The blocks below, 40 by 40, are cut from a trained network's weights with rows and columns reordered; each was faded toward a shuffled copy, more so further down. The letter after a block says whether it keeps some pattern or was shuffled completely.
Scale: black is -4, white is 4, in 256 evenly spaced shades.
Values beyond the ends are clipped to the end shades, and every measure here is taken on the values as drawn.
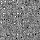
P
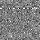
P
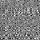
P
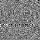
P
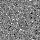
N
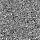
N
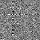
P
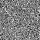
N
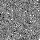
N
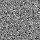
N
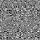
P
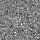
N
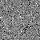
N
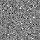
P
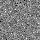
N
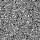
N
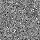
N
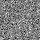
N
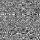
P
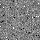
N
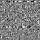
P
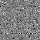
P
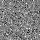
N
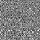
P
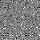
P
